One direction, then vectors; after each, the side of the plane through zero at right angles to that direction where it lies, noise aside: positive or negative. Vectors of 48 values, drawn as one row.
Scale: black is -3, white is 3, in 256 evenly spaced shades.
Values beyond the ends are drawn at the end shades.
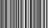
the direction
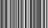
positive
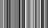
negative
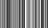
negative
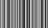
negative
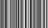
positive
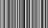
negative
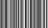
positive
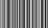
negative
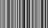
negative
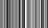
negative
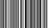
positive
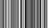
positive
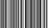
positive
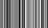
negative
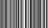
positive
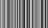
negative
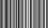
positive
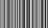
negative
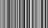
negative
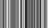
positive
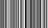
positive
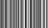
positive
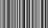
negative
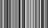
negative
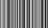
negative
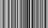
negative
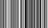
positive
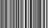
positive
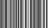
positive
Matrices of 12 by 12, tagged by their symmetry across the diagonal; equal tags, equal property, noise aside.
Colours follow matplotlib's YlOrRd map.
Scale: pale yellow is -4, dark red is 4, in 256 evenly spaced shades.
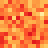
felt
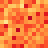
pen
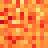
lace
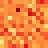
lace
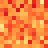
felt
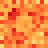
pen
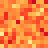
lace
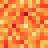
pen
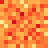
pen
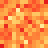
pen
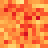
felt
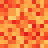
pen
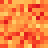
felt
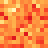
felt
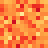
lace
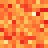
felt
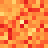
pen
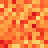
felt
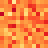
lace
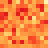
felt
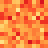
lace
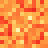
pen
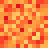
pen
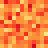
lace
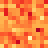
lace
